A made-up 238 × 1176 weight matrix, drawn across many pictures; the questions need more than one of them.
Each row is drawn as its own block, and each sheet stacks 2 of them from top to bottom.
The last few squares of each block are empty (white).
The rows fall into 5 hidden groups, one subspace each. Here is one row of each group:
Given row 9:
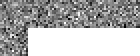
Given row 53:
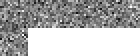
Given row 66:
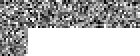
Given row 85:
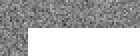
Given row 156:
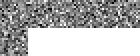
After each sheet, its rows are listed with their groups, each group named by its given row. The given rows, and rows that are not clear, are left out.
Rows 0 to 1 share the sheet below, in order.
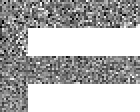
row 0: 9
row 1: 53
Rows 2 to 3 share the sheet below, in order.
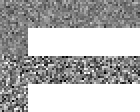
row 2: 66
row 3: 156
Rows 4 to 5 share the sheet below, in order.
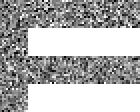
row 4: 156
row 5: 66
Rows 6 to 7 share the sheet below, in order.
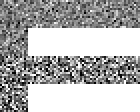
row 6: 156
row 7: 156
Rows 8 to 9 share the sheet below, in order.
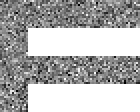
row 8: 53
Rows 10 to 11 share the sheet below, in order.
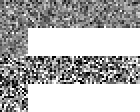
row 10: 66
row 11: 53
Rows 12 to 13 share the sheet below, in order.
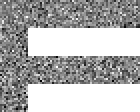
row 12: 9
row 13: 156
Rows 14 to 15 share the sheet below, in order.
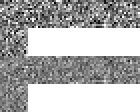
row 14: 66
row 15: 66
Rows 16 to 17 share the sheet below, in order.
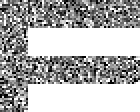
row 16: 85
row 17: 9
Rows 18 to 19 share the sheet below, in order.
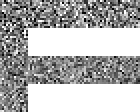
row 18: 85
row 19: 9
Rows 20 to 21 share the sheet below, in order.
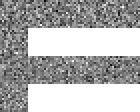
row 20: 156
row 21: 85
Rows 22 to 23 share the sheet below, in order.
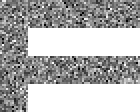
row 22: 85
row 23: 9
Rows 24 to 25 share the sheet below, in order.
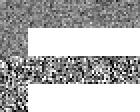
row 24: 85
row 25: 66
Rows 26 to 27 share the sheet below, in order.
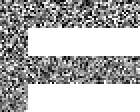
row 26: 85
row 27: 66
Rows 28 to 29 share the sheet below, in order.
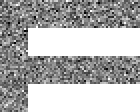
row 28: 156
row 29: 53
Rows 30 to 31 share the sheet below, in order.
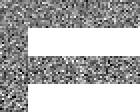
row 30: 85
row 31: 85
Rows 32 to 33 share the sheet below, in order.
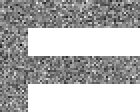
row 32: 85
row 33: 53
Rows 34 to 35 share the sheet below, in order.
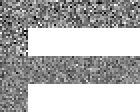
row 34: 156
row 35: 9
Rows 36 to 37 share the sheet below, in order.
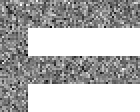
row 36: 66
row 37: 53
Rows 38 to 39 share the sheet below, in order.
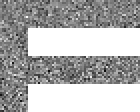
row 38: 9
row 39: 9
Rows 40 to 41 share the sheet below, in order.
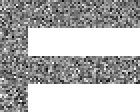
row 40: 156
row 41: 9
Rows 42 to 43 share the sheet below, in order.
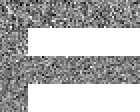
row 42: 66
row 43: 156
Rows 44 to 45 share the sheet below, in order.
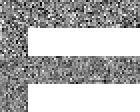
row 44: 9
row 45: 66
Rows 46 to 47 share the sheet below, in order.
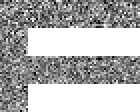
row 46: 66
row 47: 156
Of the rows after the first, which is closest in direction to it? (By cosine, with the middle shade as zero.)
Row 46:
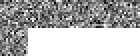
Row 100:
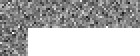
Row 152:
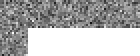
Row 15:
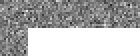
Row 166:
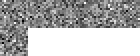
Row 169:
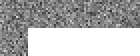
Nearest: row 15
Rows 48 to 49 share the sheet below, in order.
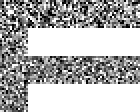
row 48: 66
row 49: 85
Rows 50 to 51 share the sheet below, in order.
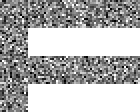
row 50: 85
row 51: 85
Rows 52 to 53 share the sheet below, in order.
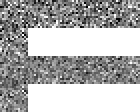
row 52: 53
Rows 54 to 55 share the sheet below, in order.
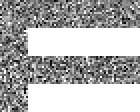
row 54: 156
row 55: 85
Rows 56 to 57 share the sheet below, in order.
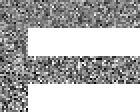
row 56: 9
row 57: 156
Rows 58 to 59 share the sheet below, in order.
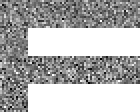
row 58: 85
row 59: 9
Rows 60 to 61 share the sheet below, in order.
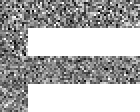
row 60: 9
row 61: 53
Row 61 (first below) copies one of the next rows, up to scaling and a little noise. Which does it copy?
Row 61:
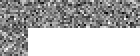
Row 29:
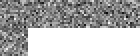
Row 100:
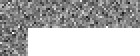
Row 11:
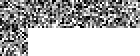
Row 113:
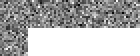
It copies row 29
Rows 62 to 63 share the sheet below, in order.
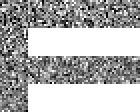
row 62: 85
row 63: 66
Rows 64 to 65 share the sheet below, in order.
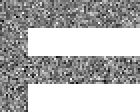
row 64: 9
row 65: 66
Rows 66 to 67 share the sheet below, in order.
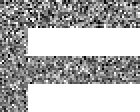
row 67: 53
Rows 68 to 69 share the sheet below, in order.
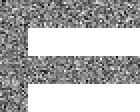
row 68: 85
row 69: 53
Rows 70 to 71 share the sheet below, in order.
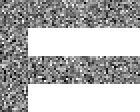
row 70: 85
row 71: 85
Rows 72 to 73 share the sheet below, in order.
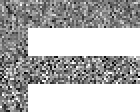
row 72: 66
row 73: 156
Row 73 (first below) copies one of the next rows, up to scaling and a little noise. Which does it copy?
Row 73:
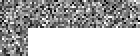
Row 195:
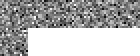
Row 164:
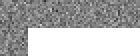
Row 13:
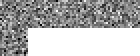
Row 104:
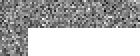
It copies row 104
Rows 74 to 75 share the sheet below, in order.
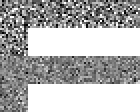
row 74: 85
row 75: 9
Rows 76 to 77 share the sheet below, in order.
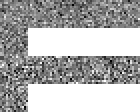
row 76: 85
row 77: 66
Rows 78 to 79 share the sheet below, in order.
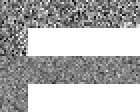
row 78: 9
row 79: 53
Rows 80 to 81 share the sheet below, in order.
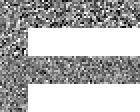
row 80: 156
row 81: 53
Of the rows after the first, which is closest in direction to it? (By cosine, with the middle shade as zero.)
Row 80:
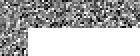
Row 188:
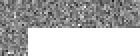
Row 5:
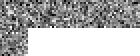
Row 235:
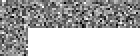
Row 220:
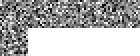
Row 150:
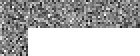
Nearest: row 188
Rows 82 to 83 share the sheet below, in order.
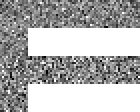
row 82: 53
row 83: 156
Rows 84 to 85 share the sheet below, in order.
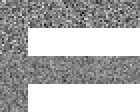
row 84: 85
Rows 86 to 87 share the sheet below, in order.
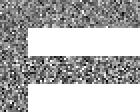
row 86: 53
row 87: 85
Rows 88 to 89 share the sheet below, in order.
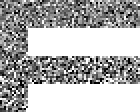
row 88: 53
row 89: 53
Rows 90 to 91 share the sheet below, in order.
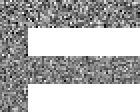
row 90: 66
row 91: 85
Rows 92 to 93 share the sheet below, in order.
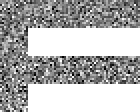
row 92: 156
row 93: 156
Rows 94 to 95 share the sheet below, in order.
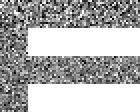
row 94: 53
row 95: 156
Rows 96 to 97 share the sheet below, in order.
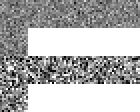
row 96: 9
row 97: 66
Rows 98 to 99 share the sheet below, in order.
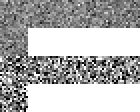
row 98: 53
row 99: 156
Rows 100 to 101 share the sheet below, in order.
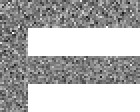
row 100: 53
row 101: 85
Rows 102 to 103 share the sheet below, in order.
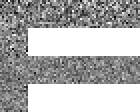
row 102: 53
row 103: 156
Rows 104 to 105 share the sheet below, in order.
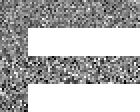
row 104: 156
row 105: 9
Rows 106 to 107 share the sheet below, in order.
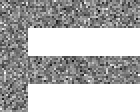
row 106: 53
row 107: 85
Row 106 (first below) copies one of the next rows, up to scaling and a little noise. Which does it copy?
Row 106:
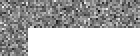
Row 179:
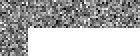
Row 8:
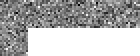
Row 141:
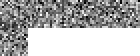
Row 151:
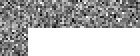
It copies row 179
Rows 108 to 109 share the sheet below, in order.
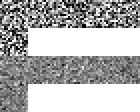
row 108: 85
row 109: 53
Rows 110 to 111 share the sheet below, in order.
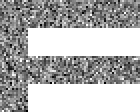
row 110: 85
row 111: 66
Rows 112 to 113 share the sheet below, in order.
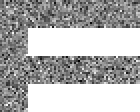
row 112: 66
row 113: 53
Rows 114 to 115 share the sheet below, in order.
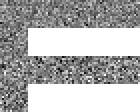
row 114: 9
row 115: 85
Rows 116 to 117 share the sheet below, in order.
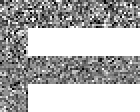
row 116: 66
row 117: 53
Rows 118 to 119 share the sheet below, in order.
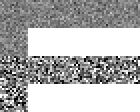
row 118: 9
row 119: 9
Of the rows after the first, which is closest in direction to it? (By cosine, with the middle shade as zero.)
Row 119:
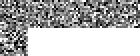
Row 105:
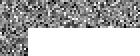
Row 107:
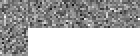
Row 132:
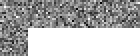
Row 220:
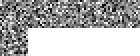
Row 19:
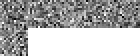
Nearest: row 19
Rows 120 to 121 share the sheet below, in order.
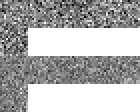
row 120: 85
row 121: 9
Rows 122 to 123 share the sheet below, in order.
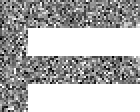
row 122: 9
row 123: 156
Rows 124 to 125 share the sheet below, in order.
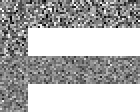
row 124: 156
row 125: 85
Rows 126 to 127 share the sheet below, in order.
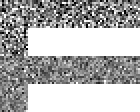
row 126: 85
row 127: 66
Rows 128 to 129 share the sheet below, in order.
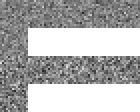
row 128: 85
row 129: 53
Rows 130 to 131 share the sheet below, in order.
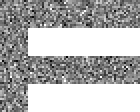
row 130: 85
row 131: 85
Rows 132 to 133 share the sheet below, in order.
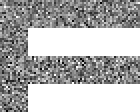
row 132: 9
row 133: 156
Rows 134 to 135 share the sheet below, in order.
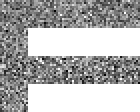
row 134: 85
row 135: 85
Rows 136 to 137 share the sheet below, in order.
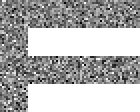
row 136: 85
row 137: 156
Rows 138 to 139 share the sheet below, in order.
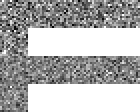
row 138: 53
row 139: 156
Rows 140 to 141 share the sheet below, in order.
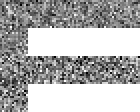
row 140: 66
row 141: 53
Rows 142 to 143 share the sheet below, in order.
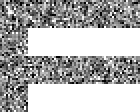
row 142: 66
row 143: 66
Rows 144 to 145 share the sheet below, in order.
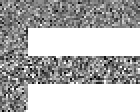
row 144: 156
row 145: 66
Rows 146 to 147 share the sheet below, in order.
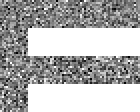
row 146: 156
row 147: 85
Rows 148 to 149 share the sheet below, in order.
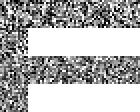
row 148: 66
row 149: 85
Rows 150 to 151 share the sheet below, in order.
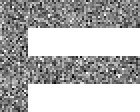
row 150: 9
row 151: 53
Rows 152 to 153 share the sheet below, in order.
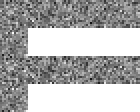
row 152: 66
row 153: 66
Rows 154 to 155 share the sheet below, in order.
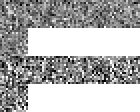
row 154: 66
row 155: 66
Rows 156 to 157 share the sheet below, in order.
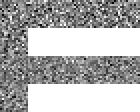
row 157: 85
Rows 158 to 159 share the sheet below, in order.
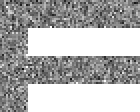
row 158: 66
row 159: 66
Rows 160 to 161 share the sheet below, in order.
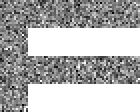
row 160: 53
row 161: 156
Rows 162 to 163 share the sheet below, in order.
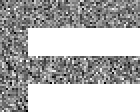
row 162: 156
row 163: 66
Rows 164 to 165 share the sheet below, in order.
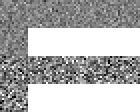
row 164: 156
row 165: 85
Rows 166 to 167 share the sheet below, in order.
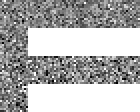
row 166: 85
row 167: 156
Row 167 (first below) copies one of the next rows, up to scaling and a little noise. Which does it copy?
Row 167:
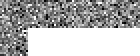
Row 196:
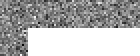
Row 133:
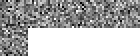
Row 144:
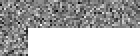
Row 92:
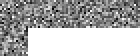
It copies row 196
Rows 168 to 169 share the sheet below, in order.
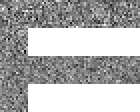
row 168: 66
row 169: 9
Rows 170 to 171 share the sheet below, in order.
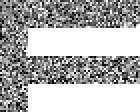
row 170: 9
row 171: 156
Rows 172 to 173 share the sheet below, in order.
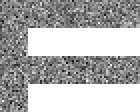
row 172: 9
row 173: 85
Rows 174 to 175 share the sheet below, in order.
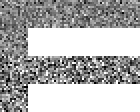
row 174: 53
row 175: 156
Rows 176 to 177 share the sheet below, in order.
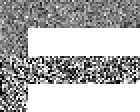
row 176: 9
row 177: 9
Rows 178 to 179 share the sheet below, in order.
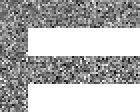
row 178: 53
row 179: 53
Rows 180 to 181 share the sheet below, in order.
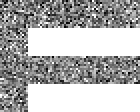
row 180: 53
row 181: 9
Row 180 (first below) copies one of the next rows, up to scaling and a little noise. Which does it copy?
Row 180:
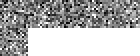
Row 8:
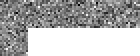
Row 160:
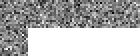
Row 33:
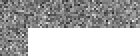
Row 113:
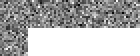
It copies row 33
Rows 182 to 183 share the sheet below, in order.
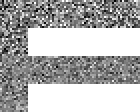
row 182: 156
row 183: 156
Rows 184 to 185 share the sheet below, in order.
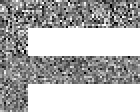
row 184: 66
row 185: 85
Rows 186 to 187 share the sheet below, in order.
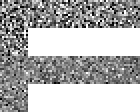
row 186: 85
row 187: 53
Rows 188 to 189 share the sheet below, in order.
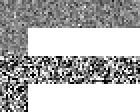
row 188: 156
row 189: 66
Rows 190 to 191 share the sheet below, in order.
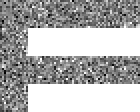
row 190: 9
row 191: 85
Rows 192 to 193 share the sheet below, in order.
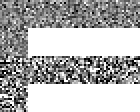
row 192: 85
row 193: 9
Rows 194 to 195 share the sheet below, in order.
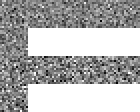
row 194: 85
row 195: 156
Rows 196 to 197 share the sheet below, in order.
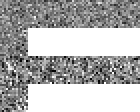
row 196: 156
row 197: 66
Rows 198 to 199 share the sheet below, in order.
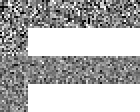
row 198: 9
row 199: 85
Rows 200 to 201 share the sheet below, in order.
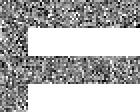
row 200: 9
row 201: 66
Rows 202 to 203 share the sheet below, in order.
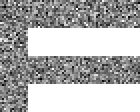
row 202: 9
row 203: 53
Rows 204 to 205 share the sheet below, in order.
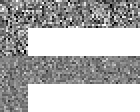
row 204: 66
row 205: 156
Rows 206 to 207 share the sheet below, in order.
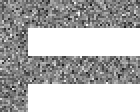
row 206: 9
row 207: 53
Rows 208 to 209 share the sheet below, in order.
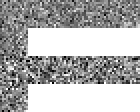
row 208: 9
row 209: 66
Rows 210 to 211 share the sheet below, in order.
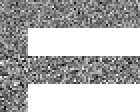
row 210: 9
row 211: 53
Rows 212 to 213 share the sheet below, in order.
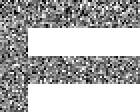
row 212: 53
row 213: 85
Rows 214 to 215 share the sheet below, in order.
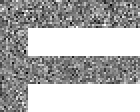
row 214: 66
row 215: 9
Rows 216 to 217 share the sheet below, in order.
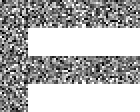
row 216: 85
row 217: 85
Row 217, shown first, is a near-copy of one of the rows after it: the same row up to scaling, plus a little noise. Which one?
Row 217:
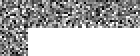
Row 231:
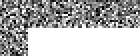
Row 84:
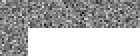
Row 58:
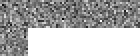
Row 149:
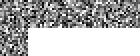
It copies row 231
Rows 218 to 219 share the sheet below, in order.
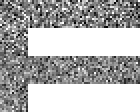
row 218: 53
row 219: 9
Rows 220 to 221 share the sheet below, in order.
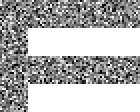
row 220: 156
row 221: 85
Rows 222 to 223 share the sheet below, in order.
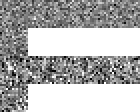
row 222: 156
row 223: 66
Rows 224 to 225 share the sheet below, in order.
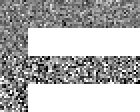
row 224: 85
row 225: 9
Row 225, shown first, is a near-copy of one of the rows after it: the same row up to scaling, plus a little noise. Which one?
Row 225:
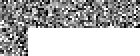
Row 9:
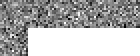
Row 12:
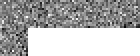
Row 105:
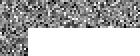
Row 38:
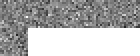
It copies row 38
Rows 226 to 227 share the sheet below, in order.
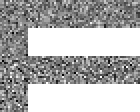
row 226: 66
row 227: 85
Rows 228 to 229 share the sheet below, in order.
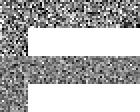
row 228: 9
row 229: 85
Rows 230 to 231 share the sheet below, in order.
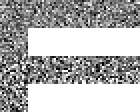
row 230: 9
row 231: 85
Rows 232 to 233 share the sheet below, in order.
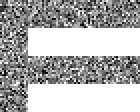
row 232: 9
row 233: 53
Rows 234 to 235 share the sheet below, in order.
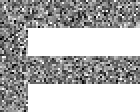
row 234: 9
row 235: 85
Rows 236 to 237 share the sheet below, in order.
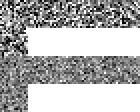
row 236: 156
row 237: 156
